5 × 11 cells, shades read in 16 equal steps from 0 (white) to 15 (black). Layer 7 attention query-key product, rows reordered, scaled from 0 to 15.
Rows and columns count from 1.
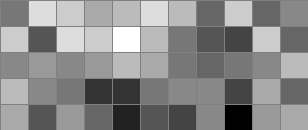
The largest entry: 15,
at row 5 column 9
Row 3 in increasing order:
4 4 5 6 6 7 7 7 8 8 9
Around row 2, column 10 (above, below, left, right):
9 7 11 9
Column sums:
27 35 26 35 33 29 38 42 48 30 34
